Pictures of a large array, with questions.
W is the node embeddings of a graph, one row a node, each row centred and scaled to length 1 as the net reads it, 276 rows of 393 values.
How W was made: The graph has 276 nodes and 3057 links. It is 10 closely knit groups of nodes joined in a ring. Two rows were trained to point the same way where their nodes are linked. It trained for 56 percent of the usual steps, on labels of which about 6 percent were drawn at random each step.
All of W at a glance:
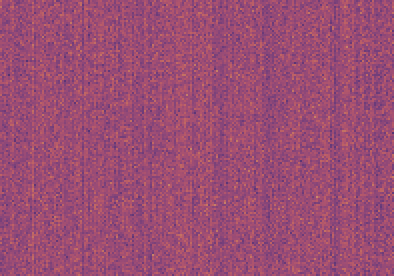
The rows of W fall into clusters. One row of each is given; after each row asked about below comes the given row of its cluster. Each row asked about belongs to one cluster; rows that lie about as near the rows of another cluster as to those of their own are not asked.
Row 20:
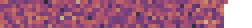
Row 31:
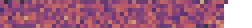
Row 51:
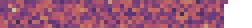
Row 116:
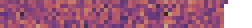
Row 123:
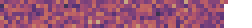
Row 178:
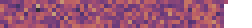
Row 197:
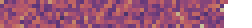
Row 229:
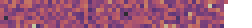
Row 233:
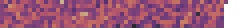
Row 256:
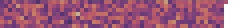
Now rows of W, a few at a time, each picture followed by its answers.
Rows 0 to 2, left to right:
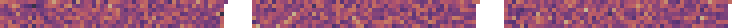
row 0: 116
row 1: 229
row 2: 229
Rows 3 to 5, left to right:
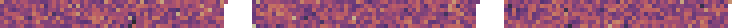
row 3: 256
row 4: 256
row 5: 123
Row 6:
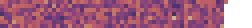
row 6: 20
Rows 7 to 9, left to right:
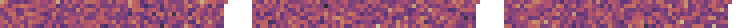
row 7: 20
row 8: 123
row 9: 229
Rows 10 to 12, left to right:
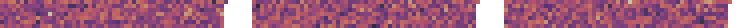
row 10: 116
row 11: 123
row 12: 229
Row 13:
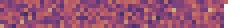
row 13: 178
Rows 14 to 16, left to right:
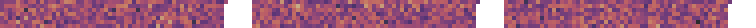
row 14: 197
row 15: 51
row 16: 31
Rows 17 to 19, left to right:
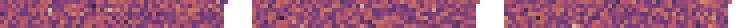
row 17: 51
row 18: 229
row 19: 20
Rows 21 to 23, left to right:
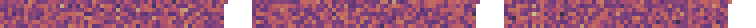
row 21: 123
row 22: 256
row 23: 20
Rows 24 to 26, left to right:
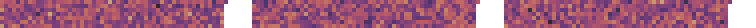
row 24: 116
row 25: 178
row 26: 197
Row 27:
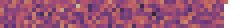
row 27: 229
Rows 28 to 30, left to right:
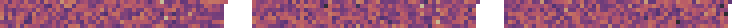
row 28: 229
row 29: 31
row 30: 256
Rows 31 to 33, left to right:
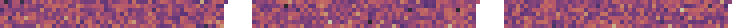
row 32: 178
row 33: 51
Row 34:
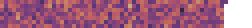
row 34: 116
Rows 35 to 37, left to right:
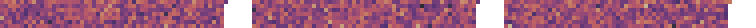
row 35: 116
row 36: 233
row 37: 229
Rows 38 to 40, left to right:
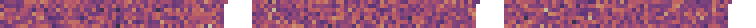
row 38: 178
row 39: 116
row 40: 233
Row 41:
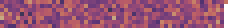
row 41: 178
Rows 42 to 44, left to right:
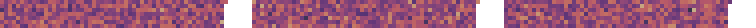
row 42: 123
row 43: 123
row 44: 256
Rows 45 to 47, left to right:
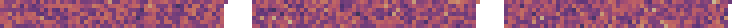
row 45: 31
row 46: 229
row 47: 233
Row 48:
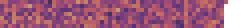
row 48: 20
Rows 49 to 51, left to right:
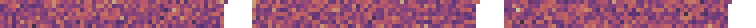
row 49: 116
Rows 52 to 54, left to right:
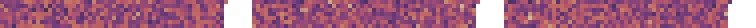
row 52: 178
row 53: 20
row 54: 31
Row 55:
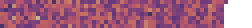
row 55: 31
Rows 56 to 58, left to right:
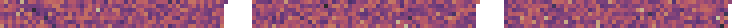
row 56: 116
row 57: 123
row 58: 256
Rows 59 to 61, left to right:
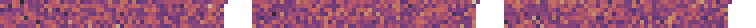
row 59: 31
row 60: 116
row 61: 116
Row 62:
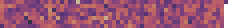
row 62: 31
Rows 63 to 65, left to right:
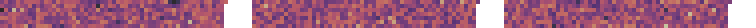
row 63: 178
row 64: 233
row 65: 51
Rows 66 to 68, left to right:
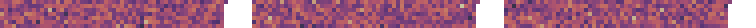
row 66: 31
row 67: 51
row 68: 31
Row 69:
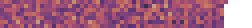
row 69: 20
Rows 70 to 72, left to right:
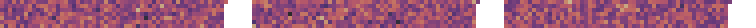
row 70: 123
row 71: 116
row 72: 197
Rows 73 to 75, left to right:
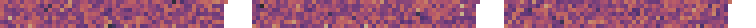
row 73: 229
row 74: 51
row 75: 51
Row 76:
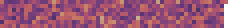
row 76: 123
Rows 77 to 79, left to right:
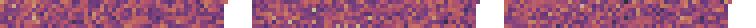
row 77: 229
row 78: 256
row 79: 229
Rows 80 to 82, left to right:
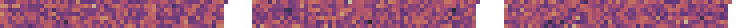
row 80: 31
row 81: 116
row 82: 229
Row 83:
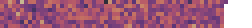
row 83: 116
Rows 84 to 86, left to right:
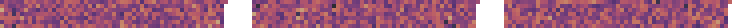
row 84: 178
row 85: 197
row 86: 20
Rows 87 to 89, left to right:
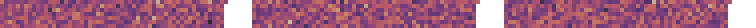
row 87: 123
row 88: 229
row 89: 123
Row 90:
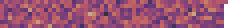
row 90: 229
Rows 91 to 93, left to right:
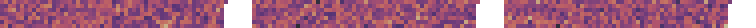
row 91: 233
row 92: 229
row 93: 31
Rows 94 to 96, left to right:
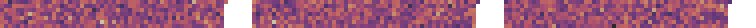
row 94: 20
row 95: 116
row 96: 51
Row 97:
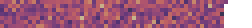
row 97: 116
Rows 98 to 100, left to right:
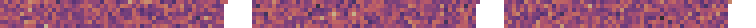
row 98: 229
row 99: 233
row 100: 123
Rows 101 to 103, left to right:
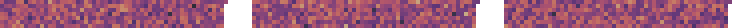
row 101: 197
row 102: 116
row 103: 51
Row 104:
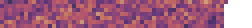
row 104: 123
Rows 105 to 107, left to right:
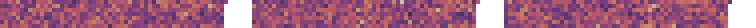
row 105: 51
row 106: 51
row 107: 256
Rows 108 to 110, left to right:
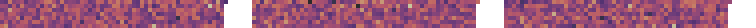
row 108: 51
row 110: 256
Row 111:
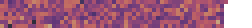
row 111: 178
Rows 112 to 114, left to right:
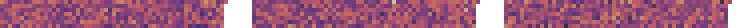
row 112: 20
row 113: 256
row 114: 233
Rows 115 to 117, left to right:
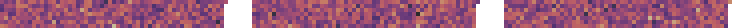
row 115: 197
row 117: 178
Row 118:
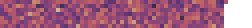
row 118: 20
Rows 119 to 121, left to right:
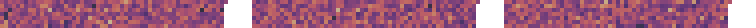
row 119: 51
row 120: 197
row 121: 233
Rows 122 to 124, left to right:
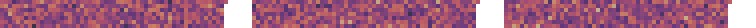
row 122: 20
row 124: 197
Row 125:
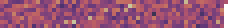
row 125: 20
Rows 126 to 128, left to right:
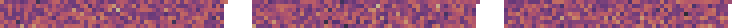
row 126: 123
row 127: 256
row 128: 256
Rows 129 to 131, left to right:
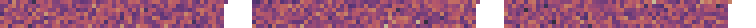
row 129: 233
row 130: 256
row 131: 229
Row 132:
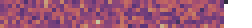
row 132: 51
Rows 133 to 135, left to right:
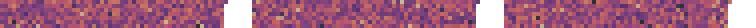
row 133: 116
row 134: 51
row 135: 20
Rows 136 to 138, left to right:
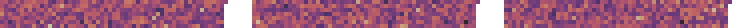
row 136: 229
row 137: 31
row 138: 51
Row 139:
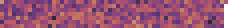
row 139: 123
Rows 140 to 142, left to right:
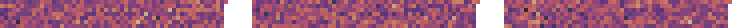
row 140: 51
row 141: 123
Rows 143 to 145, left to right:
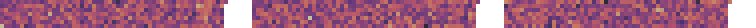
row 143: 256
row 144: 256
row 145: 20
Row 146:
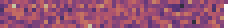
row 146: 233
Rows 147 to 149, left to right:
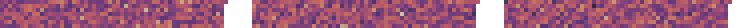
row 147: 256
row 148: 229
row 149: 229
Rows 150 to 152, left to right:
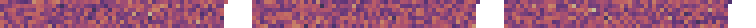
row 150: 20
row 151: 31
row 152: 51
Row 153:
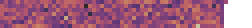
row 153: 178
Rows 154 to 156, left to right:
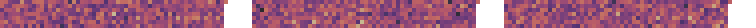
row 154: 20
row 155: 51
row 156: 20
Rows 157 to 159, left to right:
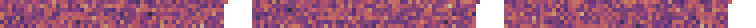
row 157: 123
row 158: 116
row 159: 178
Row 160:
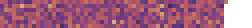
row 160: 20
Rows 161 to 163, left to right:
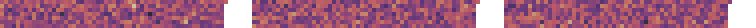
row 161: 229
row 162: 178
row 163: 31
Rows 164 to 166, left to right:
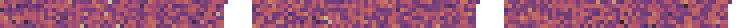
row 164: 31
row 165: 233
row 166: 31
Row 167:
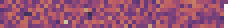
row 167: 51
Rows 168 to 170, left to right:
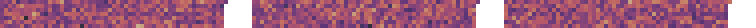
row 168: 256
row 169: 116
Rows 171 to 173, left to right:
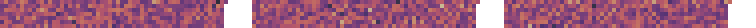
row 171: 233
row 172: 123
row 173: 229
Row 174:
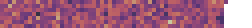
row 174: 233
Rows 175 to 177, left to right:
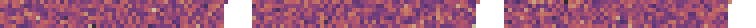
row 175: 31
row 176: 20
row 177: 178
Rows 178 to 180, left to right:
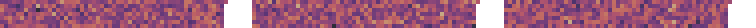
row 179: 229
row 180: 233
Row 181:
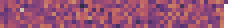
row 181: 116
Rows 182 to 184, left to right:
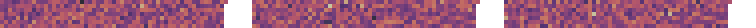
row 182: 123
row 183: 229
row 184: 229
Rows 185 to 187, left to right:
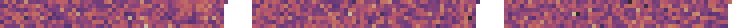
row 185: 256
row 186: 233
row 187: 229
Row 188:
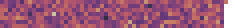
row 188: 178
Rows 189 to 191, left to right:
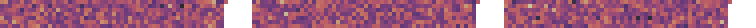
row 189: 20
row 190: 178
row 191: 20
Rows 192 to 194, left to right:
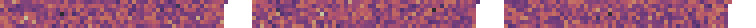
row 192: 31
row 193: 116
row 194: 178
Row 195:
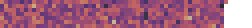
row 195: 20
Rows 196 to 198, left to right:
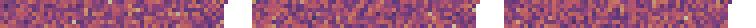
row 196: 197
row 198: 197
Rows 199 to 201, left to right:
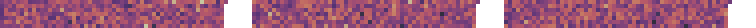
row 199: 256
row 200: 116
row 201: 116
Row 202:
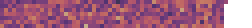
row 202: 256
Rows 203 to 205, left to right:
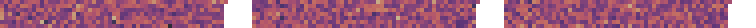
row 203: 229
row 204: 197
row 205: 197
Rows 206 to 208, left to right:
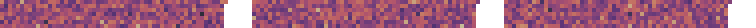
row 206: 123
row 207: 116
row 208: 197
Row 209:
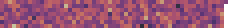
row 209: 116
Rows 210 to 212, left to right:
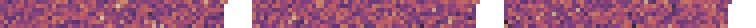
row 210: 123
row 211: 229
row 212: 256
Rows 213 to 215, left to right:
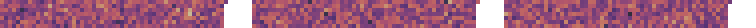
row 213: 116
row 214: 229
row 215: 197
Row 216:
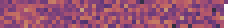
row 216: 256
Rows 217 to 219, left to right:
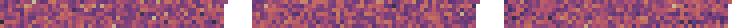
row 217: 123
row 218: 197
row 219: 51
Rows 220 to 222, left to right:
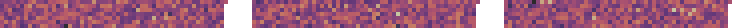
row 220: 123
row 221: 256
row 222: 51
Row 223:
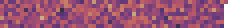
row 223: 229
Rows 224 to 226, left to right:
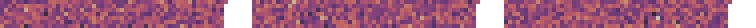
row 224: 256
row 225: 20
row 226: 123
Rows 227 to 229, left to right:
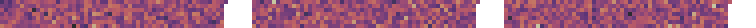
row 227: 197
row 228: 123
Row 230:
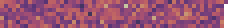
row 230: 116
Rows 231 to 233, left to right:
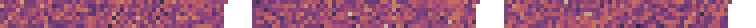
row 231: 51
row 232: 256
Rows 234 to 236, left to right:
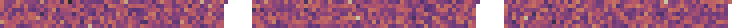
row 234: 31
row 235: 31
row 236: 229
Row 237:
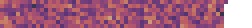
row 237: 31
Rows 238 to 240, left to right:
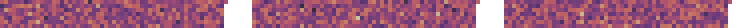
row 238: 20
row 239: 20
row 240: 51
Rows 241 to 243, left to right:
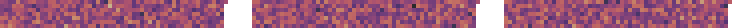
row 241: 197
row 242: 20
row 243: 20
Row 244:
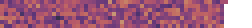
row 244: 178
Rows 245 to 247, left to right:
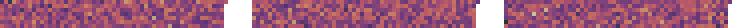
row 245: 229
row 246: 116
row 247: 256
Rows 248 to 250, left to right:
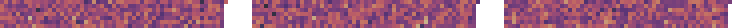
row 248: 178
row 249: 233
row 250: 178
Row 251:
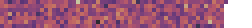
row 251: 31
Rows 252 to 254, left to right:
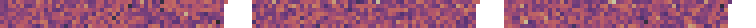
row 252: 51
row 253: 123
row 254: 31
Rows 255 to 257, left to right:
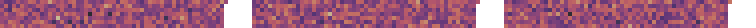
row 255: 197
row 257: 178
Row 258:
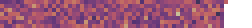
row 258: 178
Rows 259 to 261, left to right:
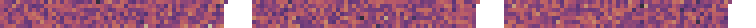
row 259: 31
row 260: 178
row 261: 233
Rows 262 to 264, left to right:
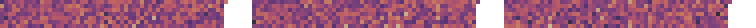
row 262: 51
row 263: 256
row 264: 197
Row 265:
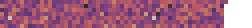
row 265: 51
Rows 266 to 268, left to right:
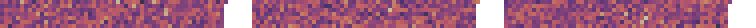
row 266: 233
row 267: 123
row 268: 256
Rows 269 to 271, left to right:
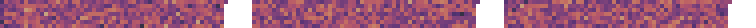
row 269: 256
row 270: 51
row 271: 256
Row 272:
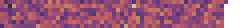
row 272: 31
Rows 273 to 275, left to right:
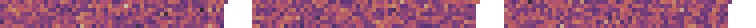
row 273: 233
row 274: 229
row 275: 31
